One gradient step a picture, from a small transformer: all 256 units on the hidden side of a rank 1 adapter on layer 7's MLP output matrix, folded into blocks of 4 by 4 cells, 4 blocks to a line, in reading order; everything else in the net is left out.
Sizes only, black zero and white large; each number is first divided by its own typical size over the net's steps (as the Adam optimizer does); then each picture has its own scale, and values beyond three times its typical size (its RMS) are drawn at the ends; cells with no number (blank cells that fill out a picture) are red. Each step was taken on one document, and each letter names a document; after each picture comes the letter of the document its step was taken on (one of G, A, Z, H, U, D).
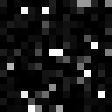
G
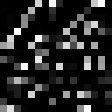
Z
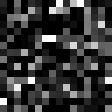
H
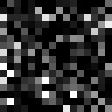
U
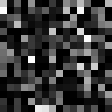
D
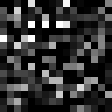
U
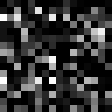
U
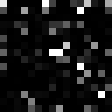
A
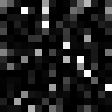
A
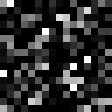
Z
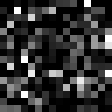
H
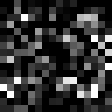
H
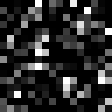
Z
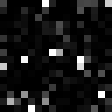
A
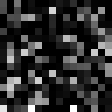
H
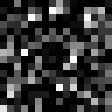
H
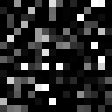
Z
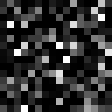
H
